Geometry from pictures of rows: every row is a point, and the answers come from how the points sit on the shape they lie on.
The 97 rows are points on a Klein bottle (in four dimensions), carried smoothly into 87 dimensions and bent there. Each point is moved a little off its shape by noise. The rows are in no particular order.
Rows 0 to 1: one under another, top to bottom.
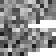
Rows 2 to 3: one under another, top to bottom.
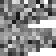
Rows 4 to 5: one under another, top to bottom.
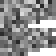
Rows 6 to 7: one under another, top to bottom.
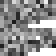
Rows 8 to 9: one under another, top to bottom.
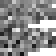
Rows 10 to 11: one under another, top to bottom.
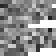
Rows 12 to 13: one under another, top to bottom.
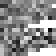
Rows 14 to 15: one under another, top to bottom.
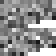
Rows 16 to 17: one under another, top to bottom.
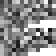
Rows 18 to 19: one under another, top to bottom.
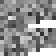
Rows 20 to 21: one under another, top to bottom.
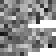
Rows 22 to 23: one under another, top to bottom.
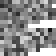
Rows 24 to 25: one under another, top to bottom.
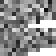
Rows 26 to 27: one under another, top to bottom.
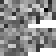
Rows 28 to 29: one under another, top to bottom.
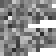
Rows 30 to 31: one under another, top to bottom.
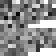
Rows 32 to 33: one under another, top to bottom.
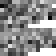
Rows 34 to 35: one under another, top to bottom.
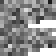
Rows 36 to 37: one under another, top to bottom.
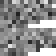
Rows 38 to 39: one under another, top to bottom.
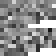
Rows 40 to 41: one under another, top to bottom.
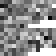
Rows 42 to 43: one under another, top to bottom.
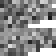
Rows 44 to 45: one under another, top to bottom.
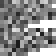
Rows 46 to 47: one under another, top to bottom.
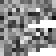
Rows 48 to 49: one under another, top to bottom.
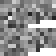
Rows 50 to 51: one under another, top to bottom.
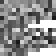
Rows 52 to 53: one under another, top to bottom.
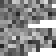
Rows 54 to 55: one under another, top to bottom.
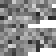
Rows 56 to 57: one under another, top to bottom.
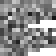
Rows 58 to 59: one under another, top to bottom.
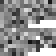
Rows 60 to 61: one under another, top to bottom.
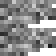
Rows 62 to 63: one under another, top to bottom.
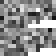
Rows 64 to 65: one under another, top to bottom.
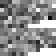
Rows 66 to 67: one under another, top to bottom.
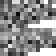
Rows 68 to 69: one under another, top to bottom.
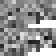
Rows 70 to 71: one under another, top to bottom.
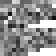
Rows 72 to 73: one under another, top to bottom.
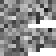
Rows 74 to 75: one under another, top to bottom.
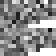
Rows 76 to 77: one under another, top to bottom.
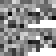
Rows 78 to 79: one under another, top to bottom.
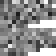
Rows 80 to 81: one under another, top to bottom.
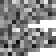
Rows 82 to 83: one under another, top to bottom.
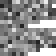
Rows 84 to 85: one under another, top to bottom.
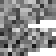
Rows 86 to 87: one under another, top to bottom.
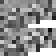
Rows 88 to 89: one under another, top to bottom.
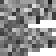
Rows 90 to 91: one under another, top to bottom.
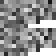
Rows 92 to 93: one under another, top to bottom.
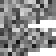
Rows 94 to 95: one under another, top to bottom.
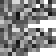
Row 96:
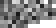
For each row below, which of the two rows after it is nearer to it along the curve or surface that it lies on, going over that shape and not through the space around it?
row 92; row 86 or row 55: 55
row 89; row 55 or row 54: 54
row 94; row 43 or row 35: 35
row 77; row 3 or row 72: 72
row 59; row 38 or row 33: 38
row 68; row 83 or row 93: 83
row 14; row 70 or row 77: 70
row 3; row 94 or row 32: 32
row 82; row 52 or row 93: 52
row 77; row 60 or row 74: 60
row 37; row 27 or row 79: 79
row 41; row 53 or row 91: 91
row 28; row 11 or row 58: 11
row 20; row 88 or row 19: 19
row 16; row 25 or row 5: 5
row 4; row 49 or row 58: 49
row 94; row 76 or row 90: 90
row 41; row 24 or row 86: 24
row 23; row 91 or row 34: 91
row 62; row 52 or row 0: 0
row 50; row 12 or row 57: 12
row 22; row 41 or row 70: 70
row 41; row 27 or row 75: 27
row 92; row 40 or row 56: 56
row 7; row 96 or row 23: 23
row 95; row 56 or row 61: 61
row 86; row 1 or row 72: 72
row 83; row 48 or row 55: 55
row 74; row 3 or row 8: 8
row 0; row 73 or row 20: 20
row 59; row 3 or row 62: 62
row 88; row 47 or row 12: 47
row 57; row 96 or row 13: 13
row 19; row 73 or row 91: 91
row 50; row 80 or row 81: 80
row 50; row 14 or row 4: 14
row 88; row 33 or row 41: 33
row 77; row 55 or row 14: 55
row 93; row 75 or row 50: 75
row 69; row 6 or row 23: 23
